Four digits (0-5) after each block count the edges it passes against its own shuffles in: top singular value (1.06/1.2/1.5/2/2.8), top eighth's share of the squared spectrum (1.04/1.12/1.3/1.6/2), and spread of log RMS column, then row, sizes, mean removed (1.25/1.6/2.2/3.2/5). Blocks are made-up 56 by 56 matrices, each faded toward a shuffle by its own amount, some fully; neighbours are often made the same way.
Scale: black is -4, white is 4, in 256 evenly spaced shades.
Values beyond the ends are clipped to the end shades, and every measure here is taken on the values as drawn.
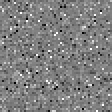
0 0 0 0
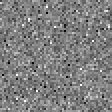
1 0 0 0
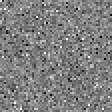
0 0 0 0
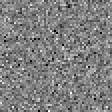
0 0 0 0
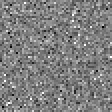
0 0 0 0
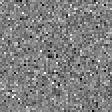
0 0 0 0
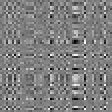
5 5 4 4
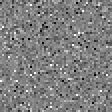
0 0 0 0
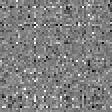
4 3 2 2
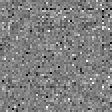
3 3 1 1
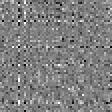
4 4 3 3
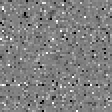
2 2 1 0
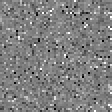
1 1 0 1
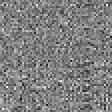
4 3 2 2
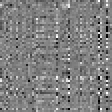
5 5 3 2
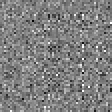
4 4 2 2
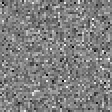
3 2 1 0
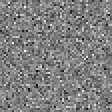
3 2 1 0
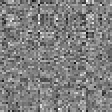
4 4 2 2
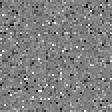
2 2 0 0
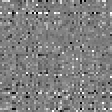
4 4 2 3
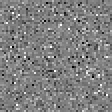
3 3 1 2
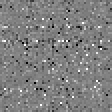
2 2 1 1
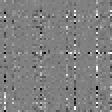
3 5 3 2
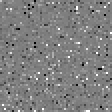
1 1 0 1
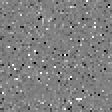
1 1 0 0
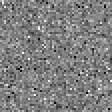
1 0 0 0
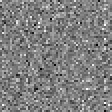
3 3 1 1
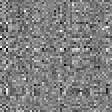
4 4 3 2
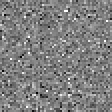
3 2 0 1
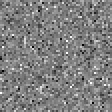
2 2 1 0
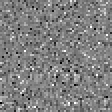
3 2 0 0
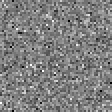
0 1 0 0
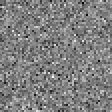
1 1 0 0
